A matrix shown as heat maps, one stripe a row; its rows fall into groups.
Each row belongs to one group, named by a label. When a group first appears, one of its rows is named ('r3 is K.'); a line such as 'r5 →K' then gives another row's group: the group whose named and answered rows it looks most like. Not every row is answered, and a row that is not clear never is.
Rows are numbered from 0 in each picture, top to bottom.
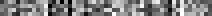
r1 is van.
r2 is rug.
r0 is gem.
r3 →van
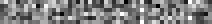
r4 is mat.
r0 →rug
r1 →rug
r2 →gem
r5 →gem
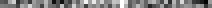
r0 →gem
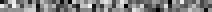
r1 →rug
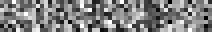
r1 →mat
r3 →van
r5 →rug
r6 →mat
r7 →mat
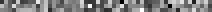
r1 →rug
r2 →van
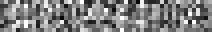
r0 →mat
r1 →gem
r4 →gem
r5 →van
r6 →gem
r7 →rug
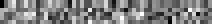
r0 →gem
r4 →van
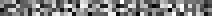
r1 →mat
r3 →mat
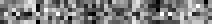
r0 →van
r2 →rug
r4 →rug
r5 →van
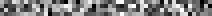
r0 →gem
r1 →mat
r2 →mat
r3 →van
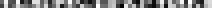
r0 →mat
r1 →mat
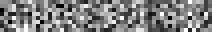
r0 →van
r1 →rug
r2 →gem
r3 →mat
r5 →mat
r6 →gem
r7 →van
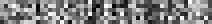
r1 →rug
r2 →van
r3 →rug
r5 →van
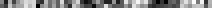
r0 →van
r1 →van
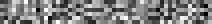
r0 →gem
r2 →rug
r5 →mat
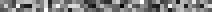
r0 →van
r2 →rug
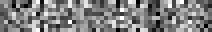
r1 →mat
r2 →van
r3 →rug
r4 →gem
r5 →mat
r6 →van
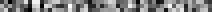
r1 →mat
